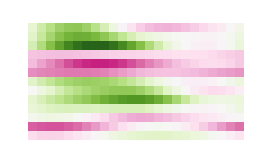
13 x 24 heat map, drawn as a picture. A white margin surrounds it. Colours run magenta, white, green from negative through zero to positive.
Ninth with the highest average: top left. Grain: streaks across. Calmest part: top right. Stripes: horizontal, repeating 2 times.
